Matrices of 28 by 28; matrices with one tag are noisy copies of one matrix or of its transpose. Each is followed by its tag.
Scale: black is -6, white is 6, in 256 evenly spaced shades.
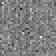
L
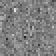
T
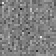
L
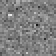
T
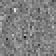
T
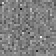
L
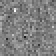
T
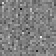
L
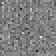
L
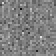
L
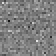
L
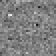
T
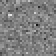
T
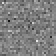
L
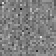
L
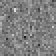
T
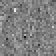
T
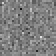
L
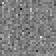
L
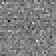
L
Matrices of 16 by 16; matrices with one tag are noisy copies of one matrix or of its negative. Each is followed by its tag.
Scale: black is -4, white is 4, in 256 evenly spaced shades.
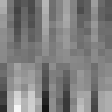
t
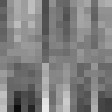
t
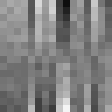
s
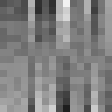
s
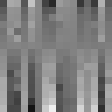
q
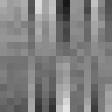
s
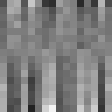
q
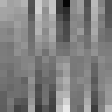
s
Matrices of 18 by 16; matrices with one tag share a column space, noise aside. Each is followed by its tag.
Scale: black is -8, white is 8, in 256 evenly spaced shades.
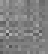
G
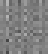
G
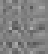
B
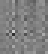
G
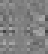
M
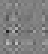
M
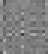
G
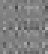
B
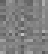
G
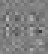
M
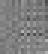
G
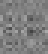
M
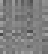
G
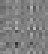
B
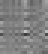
G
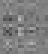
M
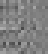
B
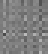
G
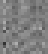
B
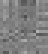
G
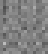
B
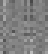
G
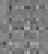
B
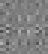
M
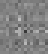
M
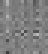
G
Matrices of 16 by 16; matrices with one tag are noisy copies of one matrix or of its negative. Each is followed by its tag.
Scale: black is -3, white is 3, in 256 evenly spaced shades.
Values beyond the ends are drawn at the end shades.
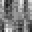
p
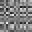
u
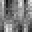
p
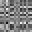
u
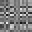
u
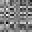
u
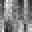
p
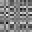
u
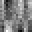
p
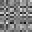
u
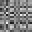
u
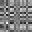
u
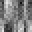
p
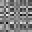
u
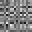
u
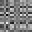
u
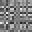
u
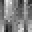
p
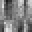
p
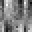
p
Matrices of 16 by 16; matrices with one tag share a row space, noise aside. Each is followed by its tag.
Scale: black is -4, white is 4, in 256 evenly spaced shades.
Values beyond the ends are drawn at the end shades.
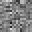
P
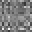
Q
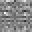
Q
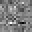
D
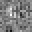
P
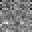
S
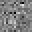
D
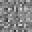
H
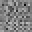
H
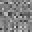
H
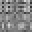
Q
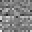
S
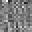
H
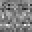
Q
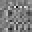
H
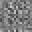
H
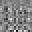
H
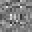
P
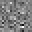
D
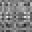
Q
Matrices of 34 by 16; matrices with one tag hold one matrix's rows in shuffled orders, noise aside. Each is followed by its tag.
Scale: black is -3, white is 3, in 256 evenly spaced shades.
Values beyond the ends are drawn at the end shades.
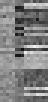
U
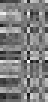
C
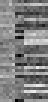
U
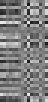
C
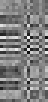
C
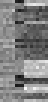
U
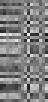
C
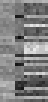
U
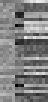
U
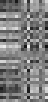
C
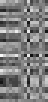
C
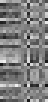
C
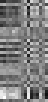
C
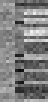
U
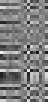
C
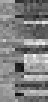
U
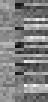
U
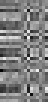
C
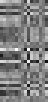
C
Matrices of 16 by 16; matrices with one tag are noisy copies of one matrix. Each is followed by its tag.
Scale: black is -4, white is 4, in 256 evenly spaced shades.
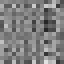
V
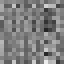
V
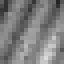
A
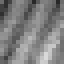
A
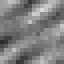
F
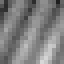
A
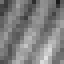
A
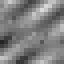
F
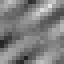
F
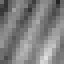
A
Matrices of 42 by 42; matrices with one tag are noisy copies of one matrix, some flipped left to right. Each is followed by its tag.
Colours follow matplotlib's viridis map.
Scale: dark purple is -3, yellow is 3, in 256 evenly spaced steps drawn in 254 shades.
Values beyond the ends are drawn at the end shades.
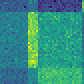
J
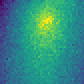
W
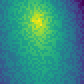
W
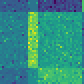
J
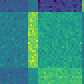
J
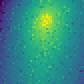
W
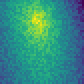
W
